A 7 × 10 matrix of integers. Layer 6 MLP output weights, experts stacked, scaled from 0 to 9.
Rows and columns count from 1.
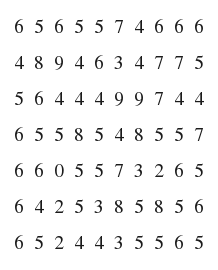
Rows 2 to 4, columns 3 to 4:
9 4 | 4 4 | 5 8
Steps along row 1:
down up down same up down up same same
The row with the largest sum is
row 4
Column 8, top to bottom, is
6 7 7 5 2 8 5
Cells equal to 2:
3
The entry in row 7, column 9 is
6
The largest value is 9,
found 3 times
